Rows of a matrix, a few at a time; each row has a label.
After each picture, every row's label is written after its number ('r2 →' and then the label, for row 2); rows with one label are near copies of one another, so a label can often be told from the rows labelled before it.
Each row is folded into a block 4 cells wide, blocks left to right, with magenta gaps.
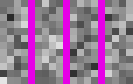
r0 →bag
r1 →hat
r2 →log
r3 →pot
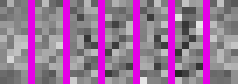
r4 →hat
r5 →hat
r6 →bag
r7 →log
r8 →bag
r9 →log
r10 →hat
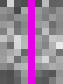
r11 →hat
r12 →hat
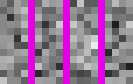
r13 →bag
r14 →log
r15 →hat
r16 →log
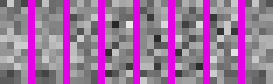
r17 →hat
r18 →hat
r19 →pot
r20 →log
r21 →bag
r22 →log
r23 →pot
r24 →hat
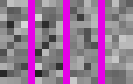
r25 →log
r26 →log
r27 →bag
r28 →hat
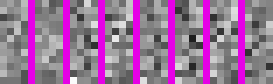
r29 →pot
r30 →hat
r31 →bag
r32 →pot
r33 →bag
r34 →bag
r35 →pot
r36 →log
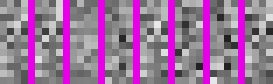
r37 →pot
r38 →pot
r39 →hat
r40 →bag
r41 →pot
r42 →log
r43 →bag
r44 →pot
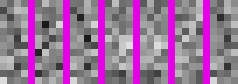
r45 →bag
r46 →log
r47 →bag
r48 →hat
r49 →hat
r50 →pot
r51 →bag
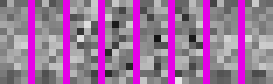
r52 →hat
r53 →hat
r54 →pot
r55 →log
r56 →bag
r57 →bag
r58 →hat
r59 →hat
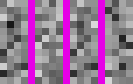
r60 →log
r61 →pot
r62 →log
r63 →bag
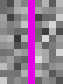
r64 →bag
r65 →pot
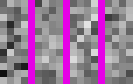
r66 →log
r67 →hat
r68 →pot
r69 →pot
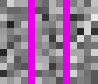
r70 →log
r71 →bag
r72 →pot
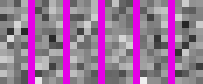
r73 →pot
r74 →bag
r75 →pot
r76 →hat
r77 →bag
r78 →log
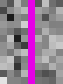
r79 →bag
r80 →hat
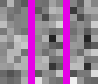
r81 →hat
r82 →bag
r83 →bag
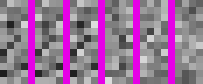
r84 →log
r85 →log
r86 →log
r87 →bag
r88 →pot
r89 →hat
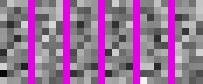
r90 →log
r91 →pot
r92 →log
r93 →log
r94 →bag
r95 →pot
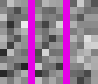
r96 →log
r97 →log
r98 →hat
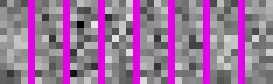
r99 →hat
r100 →bag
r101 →log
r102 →pot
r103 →bag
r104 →bag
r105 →hat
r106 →pot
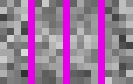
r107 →pot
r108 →hat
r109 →hat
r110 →bag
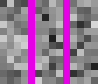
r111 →hat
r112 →bag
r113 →log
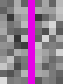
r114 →bag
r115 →pot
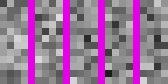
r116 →hat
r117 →pot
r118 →bag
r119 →log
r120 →bag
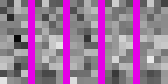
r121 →bag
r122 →hat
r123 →bag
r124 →hat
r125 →hat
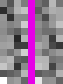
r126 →bag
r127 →bag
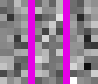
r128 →bag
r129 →pot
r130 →bag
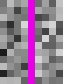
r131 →log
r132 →pot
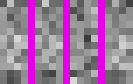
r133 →hat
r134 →hat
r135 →bag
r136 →hat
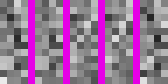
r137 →bag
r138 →bag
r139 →pot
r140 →pot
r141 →bag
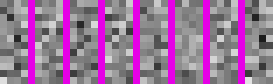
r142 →bag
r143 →pot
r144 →log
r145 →pot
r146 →bag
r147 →hat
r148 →pot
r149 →bag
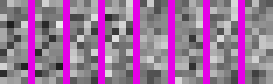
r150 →log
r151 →log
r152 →pot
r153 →pot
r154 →hat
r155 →bag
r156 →pot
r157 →hat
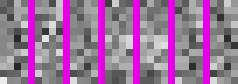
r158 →bag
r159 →pot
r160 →bag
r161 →hat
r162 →hat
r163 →bag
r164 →bag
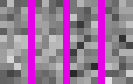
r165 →hat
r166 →hat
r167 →log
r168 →bag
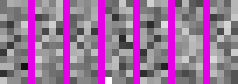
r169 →log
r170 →pot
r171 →pot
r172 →bag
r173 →log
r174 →hat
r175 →pot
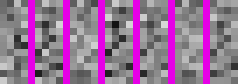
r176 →bag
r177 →log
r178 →hat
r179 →log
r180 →log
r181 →hat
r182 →log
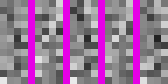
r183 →bag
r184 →pot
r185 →bag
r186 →pot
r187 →bag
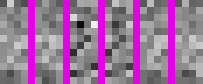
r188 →hat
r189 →hat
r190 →log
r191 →log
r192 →hat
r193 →hat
